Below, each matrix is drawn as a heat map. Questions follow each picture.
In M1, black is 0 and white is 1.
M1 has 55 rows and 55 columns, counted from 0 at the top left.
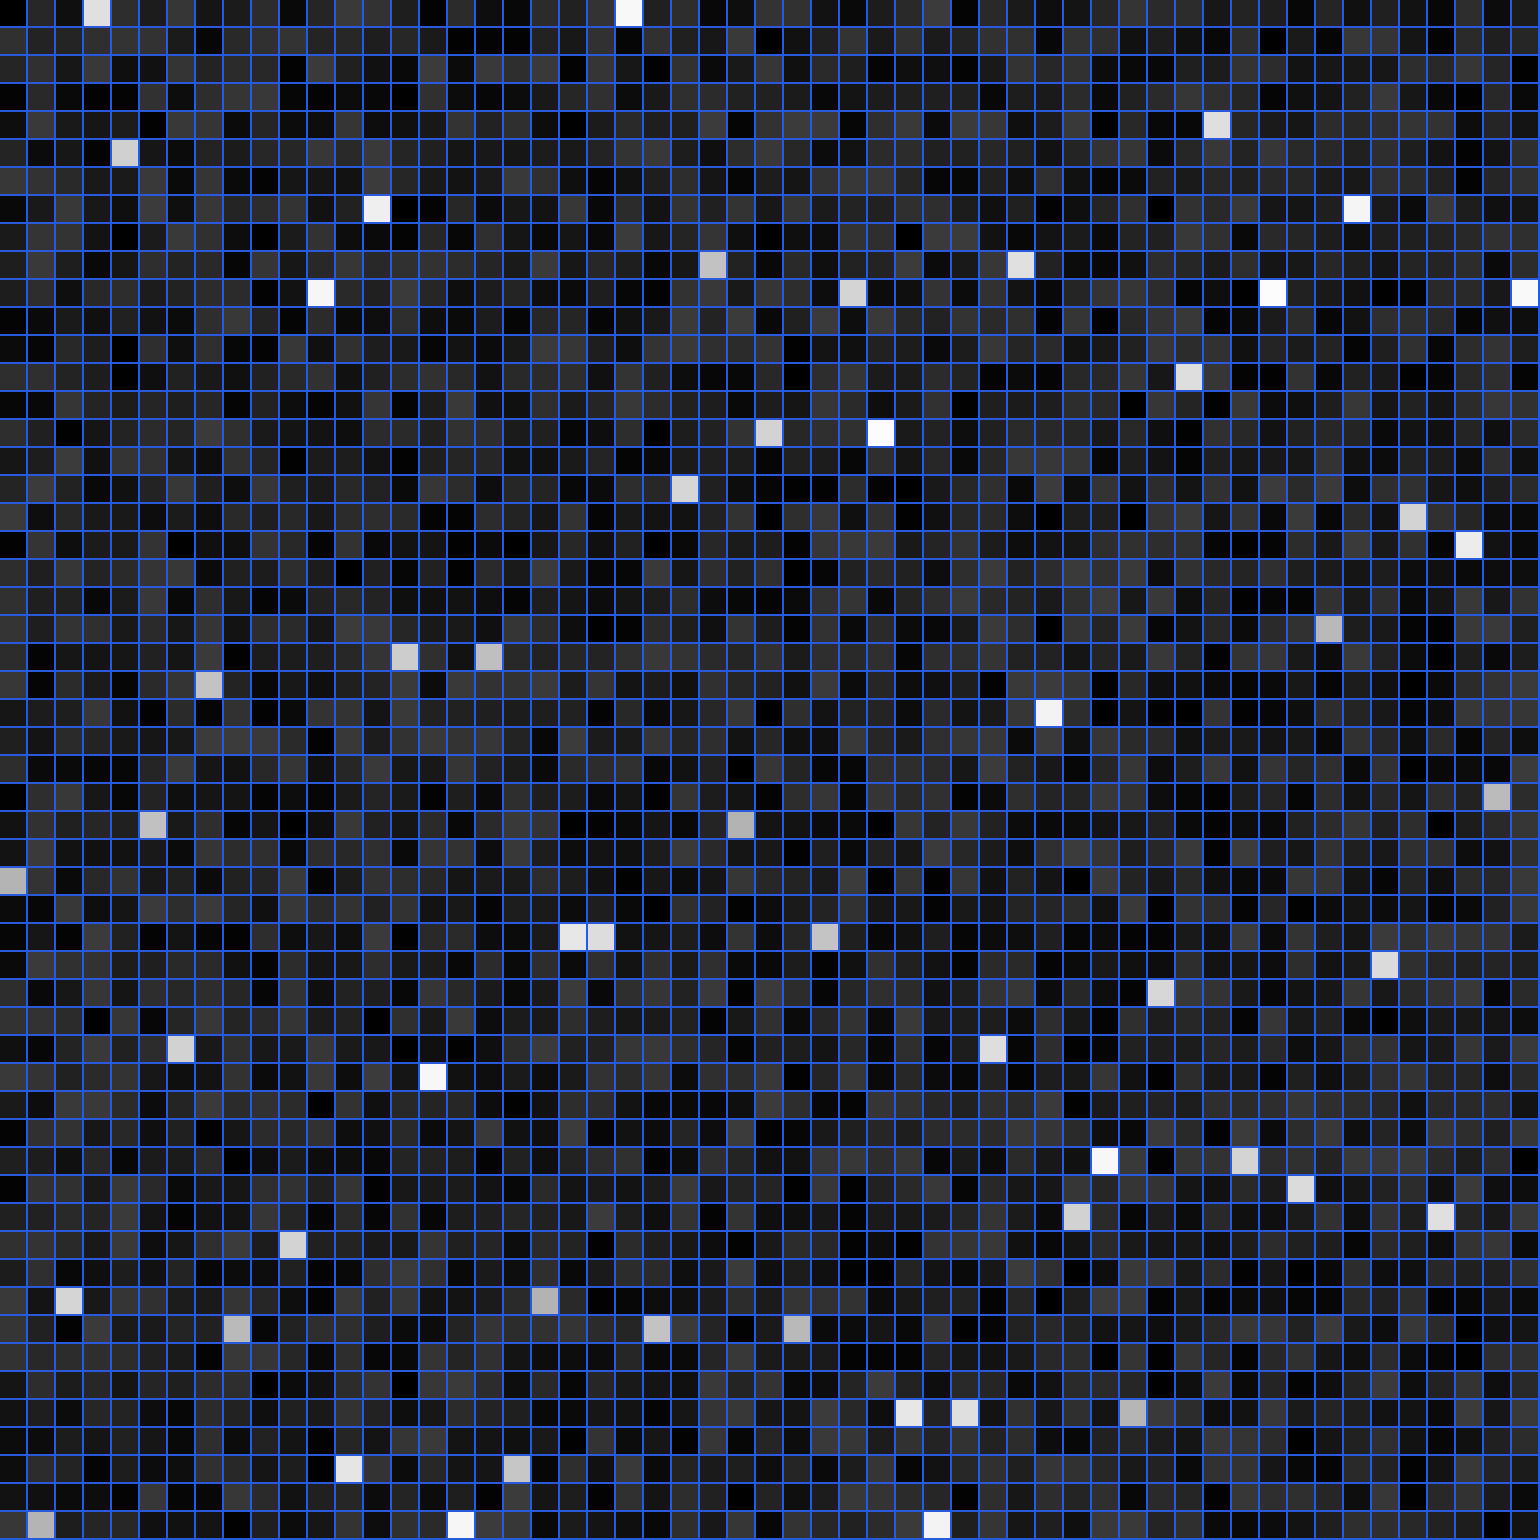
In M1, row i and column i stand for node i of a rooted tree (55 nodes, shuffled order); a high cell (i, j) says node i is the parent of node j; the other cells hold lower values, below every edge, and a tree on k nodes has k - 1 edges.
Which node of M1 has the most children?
10
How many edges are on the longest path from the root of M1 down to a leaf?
31
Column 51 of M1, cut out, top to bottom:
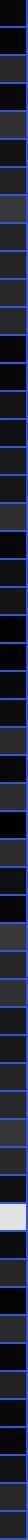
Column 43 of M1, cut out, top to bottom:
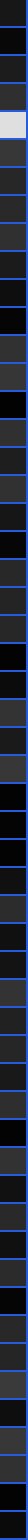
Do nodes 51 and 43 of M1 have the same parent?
no
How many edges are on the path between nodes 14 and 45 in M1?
15
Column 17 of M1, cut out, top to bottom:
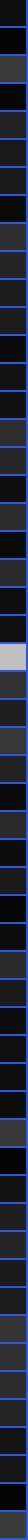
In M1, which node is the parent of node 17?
23
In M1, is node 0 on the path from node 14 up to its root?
yes
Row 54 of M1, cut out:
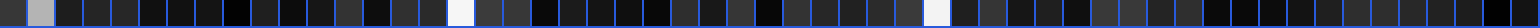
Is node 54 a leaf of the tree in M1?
no
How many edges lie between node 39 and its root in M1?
5
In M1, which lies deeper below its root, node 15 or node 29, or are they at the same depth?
node 15
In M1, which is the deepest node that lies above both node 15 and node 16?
54
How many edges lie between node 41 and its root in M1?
4
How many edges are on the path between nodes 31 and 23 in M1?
4
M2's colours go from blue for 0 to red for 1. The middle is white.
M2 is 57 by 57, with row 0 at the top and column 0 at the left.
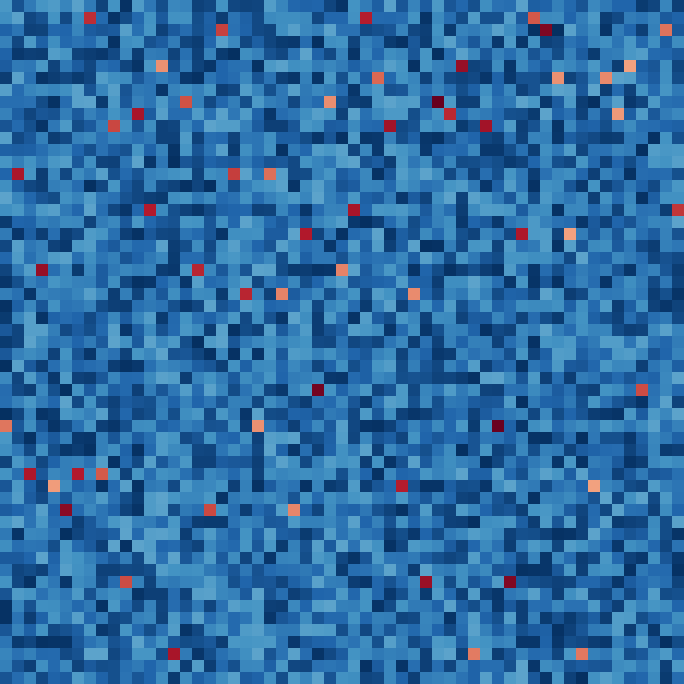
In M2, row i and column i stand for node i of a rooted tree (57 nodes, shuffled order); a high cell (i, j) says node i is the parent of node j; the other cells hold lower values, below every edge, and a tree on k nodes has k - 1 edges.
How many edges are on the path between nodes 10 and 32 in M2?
1
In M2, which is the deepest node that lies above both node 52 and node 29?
42
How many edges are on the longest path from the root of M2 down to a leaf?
4
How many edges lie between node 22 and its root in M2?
2
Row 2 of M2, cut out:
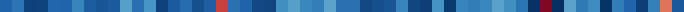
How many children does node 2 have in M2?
3
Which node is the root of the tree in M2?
54
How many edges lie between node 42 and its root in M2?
2
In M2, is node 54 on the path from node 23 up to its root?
yes
